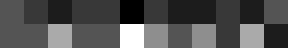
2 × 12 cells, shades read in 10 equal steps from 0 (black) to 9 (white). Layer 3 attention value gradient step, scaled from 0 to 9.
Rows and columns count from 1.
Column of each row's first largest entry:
1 6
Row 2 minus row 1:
0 1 5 1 1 9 3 2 4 0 5 -2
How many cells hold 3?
7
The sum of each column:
6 5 7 5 5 9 7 4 6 4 7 4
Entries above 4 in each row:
0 5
